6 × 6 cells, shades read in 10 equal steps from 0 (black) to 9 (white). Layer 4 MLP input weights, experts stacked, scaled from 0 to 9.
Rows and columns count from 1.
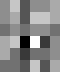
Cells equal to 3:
4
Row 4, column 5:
2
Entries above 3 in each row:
5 5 6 4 5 4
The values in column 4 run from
4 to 9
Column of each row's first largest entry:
2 4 2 4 1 4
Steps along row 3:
up down up same down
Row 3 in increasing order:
4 4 4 5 5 5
